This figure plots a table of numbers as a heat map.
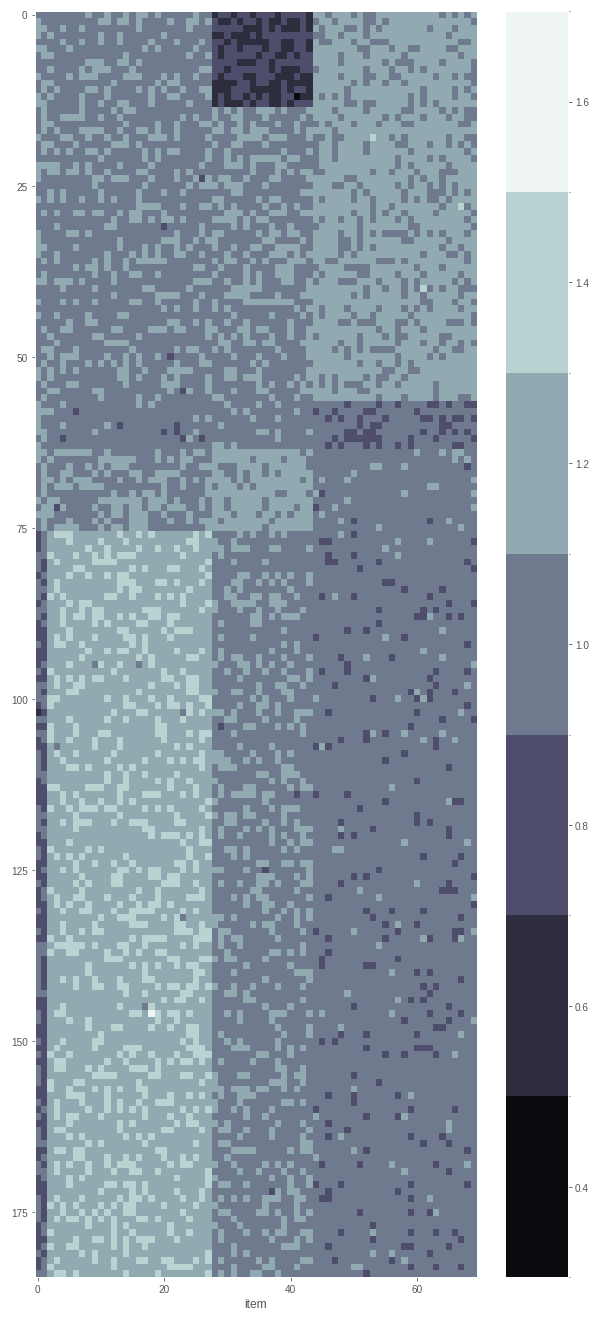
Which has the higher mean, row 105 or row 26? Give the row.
105
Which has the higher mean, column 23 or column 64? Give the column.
23
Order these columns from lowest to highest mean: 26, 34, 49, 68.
34, 68, 49, 26
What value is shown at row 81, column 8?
1.2
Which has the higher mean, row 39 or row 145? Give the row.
39
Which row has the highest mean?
17
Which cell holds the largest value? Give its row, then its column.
146, 18
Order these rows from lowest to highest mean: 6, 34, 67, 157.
6, 67, 34, 157
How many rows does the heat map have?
185
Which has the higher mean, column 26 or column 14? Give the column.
14
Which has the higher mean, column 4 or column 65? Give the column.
4
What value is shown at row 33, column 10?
1.0
